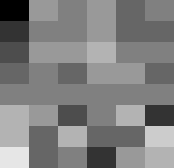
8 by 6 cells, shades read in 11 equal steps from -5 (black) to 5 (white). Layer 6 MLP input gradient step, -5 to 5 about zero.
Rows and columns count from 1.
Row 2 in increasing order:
-3 -1 -1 0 0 1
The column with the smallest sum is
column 1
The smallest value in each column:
-5 -1 -2 -3 -1 -3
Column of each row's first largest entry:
2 4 4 4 1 1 6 1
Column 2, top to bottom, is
1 0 1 0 0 1 -1 -1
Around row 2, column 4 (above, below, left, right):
1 2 0 -1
